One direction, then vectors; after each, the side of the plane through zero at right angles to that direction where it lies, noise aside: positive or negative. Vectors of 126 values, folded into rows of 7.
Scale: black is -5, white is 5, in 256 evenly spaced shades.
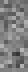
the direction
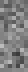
positive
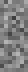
negative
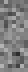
positive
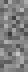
negative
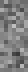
positive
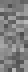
positive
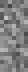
positive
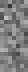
positive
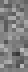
positive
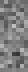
positive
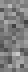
negative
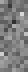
positive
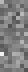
negative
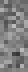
positive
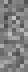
positive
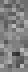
positive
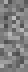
positive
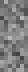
positive
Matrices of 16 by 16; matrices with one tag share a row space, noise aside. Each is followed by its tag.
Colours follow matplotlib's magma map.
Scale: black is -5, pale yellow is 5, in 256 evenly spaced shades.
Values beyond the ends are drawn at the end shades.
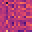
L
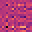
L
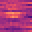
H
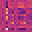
L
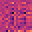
L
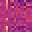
L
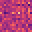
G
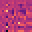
L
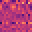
G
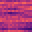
H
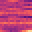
H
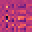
L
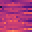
H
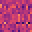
G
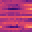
H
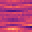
H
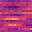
H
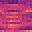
H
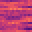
H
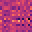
G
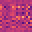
G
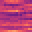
H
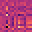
L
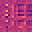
L
